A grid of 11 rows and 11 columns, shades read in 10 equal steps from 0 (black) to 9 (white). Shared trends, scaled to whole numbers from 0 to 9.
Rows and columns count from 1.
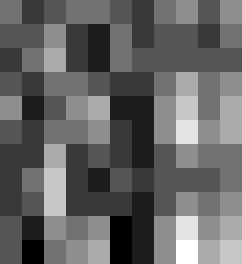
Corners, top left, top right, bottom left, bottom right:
4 5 3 7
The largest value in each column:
5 4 7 5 6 4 3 5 9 6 7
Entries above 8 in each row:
0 0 0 0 0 0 0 0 0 0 1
